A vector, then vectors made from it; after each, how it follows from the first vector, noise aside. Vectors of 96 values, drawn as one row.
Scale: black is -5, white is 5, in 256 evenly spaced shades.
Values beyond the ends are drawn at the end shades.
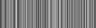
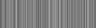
shrunk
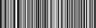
scaled up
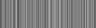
shrunk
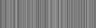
shrunk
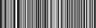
scaled up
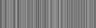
shrunk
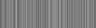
shrunk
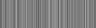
shrunk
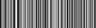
scaled up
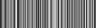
scaled up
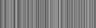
shrunk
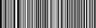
scaled up
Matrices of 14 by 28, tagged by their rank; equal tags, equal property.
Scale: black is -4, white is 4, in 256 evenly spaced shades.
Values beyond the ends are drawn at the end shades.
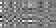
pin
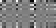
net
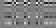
net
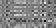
pin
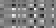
net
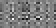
pin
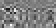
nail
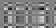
net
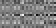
pin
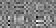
nail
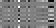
net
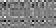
pin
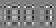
net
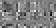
nail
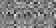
nail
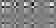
net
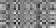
pin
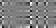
net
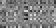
nail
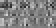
nail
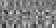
nail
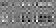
pin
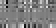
pin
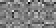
nail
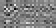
nail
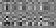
pin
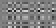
net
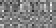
nail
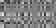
pin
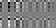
net
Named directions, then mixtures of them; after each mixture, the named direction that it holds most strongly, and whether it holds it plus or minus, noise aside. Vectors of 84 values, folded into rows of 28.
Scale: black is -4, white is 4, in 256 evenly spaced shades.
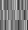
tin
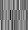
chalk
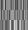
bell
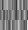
tin, minus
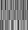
bell, plus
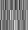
chalk, minus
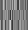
chalk, plus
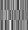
chalk, plus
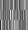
chalk, minus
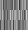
chalk, minus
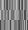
tin, plus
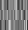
tin, plus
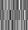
chalk, plus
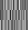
chalk, plus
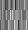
chalk, minus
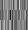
chalk, plus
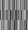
tin, minus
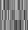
bell, minus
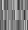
tin, plus
